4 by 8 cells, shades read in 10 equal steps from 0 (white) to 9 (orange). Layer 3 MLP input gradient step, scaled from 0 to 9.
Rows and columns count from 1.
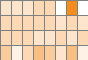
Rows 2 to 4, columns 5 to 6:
3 2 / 2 3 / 4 2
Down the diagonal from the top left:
2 3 3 5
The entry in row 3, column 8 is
3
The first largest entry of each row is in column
7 1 1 4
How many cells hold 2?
9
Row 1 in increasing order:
0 0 2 2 2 3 3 9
